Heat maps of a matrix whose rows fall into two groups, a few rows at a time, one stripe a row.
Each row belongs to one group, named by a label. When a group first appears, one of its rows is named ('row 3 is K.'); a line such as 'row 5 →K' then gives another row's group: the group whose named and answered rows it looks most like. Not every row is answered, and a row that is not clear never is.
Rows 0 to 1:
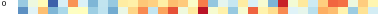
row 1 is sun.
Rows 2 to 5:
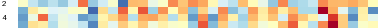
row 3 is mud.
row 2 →sun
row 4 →mud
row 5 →mud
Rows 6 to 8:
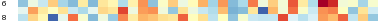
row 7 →mud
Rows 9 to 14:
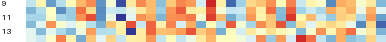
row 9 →sun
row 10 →sun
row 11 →sun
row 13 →sun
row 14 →mud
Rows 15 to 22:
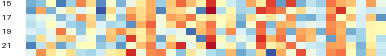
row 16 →mud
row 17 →sun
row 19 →mud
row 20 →mud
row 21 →sun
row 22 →mud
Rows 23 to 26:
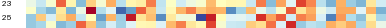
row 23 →mud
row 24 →sun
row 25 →mud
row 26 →sun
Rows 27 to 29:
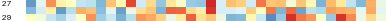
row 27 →mud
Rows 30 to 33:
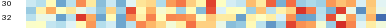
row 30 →sun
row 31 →mud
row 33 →sun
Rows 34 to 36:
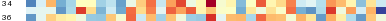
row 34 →sun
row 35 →sun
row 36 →mud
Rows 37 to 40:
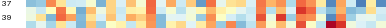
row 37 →mud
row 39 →mud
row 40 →mud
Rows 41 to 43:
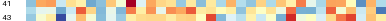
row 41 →mud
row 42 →sun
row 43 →sun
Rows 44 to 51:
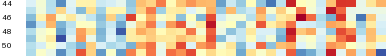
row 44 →sun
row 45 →mud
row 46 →mud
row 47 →sun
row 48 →sun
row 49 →sun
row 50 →sun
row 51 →sun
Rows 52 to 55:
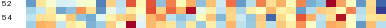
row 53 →sun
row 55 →mud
